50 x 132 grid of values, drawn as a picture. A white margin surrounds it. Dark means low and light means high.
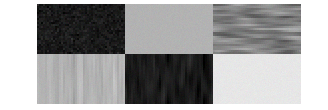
The table splits into 2 rows of 3 panels. Panel 1,1: very low, fine-grained, faint in contrast. Panel 1,2: high, flat. Panel 1,3: middling, streaked across. Panel 2,1: high, streaked downward, faint in contrast. Panel 2,2: very low, streaked downward, faint in contrast. Panel 2,3: very high, flat.
